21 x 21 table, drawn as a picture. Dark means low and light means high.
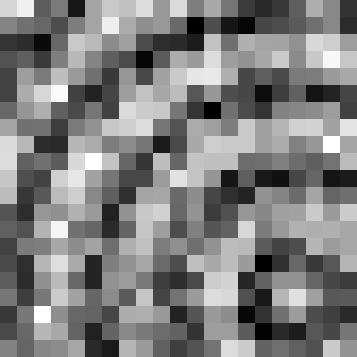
Rings spread out from the bottom right. Overall the values sit about 50% of the way up the scale. No row or column stands out. No overall slope runs across the table. The bottom right is the ninth with the lowest average.
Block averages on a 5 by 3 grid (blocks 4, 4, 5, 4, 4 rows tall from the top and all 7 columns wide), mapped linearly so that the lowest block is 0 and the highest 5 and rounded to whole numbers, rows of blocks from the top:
3 2 3 | 2 5 2 | 4 3 3 | 2 4 2 | 2 3 0
